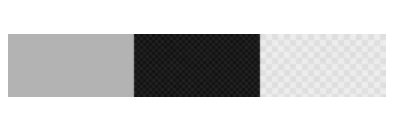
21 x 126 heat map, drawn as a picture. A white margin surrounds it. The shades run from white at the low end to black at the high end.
It is made of 1 by 3 panels. Panel 1,1: low, flat. Panel 1,2: very high, checkered, faint in contrast. Panel 1,3: very low, checkered, faint in contrast.
